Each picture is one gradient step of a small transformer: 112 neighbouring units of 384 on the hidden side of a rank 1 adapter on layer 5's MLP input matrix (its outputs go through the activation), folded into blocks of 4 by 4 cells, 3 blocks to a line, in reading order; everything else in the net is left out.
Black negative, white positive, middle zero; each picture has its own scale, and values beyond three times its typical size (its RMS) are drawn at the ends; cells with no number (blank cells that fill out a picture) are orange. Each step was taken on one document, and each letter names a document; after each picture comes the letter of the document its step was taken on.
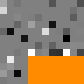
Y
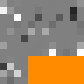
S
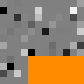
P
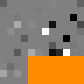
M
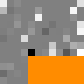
P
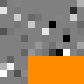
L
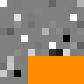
Y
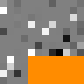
Y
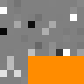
L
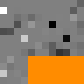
L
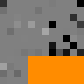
M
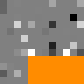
M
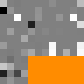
S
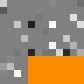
M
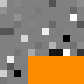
Y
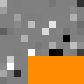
Y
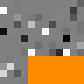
L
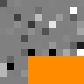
P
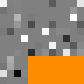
Y
